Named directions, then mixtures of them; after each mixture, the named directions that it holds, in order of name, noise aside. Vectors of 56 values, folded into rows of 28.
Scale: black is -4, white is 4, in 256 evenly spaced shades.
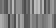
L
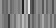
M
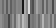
M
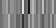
M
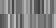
L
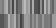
L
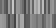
L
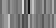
M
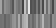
L, M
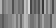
L, M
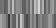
L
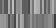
L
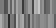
L, M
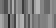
L, M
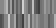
L, M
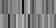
L, M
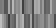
L, M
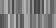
L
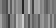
L, M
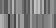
L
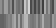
L, M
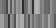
L, M
